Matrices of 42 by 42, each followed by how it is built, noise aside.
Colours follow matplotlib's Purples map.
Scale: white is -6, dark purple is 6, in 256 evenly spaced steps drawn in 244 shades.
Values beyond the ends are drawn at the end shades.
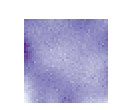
smooth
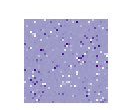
sparse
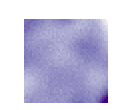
smooth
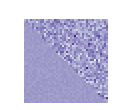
upper triangular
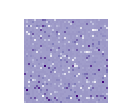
sparse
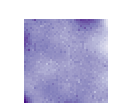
smooth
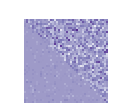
upper triangular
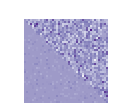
upper triangular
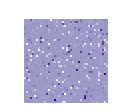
sparse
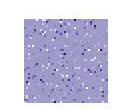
sparse
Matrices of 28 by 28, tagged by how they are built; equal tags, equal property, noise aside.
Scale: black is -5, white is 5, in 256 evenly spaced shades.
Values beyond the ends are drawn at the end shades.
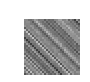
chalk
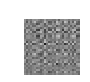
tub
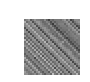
chalk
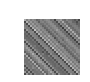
chalk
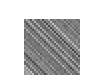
chalk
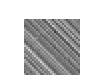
chalk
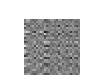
tub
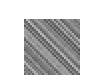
chalk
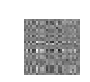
tub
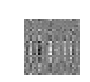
tub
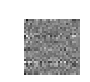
tub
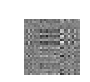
tub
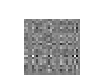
tub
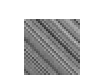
chalk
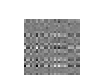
tub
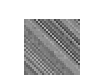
chalk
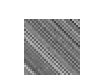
chalk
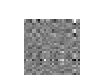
tub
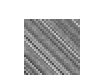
chalk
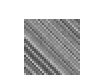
chalk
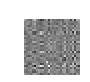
tub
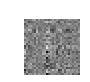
tub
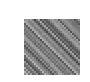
chalk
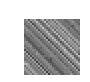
chalk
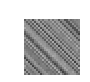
chalk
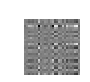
tub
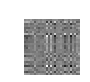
tub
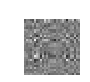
tub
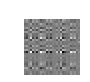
tub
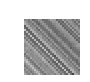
chalk
